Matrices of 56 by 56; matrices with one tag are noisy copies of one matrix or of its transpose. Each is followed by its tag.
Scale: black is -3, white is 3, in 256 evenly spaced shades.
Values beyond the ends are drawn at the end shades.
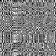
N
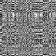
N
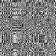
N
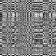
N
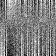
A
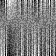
A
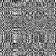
N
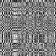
N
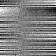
A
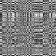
N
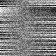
A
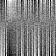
A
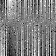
A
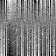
A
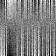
A
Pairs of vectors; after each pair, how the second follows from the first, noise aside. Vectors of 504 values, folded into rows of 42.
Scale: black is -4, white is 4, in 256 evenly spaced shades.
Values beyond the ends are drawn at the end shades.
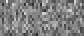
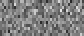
shuffled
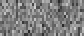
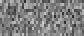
shuffled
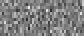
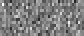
shuffled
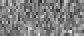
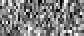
scaled up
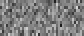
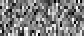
scaled up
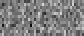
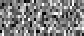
scaled up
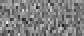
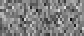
shuffled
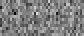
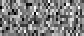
scaled up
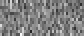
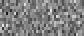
shuffled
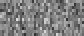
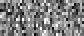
scaled up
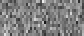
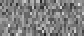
shuffled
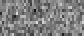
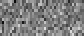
shuffled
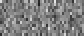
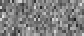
shuffled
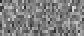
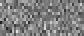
shuffled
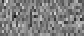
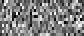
scaled up
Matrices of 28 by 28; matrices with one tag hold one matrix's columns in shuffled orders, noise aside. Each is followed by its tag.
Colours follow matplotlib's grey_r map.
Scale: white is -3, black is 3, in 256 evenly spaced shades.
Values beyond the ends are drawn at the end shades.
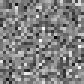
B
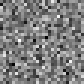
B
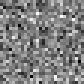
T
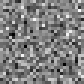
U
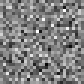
U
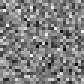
U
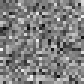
T
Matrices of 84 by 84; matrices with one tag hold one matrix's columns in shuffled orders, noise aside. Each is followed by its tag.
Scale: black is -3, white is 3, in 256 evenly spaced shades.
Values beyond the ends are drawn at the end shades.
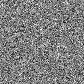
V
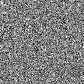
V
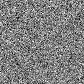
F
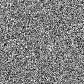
V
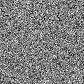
F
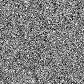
F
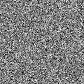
V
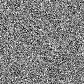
V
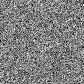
V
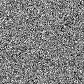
F
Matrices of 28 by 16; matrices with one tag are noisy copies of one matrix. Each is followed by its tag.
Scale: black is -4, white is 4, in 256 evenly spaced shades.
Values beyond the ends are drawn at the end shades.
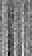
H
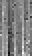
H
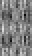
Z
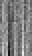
H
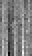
H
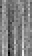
H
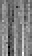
H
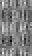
Z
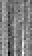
H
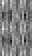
Z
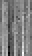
H
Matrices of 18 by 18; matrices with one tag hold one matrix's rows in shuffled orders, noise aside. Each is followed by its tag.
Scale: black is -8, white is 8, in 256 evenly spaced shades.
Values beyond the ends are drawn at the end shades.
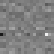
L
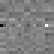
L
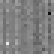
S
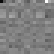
L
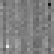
S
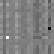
S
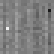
S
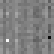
S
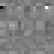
L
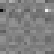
L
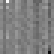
S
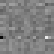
L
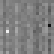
S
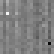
S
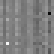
S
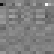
L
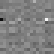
L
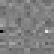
L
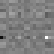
L
